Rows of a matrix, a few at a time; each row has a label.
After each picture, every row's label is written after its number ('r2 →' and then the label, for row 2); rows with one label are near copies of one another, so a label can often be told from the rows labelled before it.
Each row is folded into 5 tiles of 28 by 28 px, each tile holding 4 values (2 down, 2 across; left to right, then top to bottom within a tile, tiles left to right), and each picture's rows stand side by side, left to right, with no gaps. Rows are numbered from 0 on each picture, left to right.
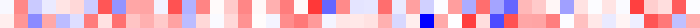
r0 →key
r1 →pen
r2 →pen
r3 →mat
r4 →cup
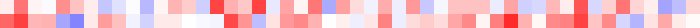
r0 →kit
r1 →cup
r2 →pen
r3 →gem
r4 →kit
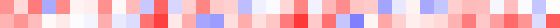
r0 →pen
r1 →kit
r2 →kit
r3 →gem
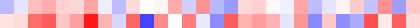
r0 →gem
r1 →mat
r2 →key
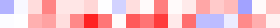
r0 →gem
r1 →kit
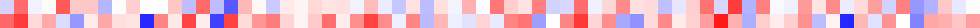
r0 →kit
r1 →mat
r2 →gem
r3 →cup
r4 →kit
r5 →pen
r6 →mat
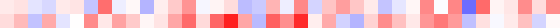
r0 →key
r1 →gem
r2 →kit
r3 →pen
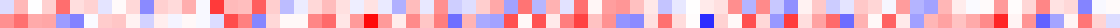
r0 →kit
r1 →cup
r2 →gem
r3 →key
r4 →kit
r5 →mat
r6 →mat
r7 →kit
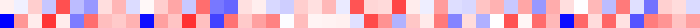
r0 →mat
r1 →mat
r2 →cup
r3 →key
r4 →mat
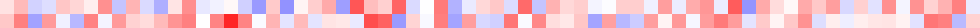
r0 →key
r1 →gem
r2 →cup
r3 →key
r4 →key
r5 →pen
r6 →cup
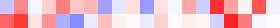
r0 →kit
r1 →cup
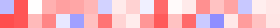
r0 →kit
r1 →kit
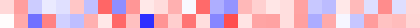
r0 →key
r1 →mat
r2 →key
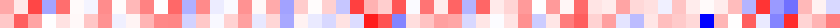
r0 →pen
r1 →pen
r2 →cup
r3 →pen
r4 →kit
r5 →mat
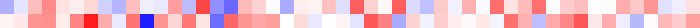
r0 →gem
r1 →mat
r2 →cup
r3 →cup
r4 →kit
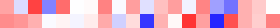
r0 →pen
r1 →mat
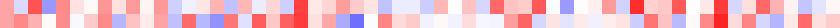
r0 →pen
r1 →key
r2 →kit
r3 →cup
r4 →cup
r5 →kit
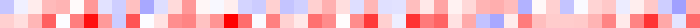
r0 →gem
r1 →gem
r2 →gem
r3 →kit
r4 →gem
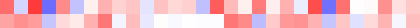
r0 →pen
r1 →cup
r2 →pen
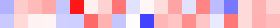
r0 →cup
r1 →mat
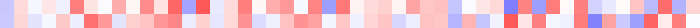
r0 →cup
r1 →pen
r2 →pen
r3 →key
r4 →key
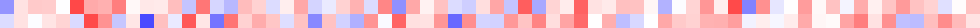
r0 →cup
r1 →mat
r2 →key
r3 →key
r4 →kit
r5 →pen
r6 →kit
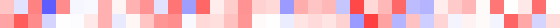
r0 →pen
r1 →pen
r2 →cup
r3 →cup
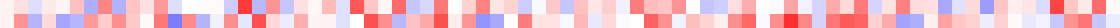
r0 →key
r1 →key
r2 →cup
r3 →kit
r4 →cup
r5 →gem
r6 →kit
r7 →cup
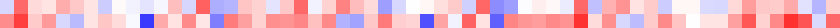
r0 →kit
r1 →mat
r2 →kit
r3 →mat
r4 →kit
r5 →gem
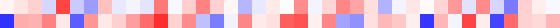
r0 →mat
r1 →kit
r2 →kit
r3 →mat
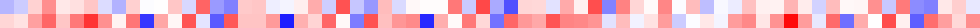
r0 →gem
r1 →mat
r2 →mat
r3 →mat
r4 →pen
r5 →gem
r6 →mat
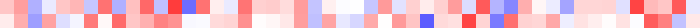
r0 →key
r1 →pen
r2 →key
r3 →mat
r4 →cup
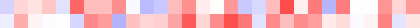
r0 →cup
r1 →gem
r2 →pen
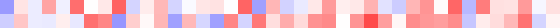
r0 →cup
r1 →key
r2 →gem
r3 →pen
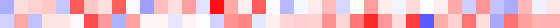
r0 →cup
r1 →cup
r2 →gem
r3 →mat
